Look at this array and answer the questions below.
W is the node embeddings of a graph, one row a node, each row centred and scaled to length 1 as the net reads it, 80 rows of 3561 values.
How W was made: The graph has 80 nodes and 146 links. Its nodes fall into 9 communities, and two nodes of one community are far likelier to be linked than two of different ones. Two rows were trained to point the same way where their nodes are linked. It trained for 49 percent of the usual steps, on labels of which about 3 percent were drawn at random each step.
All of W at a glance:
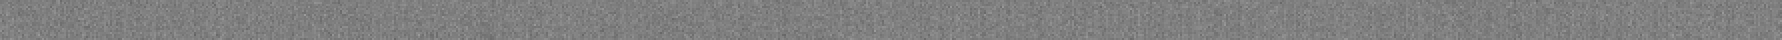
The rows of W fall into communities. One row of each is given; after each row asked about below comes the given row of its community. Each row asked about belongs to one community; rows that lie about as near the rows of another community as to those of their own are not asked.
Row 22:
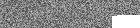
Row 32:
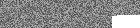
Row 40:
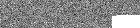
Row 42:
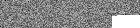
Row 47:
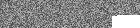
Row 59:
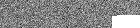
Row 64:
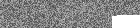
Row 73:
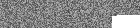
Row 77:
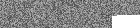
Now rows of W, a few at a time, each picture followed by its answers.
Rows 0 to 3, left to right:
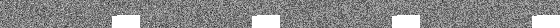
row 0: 73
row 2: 22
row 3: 64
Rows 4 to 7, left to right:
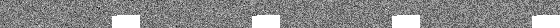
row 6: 77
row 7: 64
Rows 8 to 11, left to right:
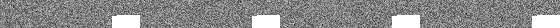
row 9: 77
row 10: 59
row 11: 73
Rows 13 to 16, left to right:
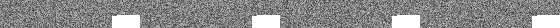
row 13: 42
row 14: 64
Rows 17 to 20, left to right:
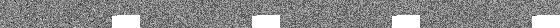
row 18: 40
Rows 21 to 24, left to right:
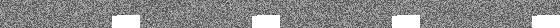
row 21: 42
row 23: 32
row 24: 73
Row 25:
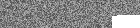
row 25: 47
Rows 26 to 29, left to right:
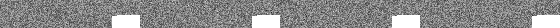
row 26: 59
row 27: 40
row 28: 47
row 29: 59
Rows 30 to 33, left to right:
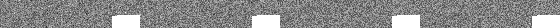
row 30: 47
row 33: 47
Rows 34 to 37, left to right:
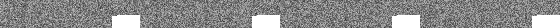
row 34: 77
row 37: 32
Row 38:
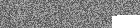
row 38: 32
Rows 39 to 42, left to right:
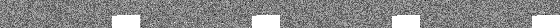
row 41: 32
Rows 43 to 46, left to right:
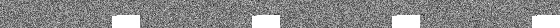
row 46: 22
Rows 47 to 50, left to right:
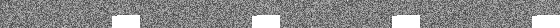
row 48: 47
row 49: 77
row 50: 47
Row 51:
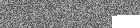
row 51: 22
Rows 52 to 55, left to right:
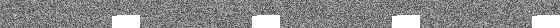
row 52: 42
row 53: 59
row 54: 73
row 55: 32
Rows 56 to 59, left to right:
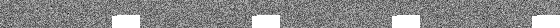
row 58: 77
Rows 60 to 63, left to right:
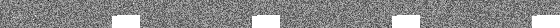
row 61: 77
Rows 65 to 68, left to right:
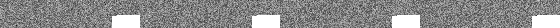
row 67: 32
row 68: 47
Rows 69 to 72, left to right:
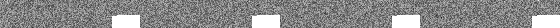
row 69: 22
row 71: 42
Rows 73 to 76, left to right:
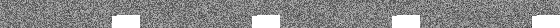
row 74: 22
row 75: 64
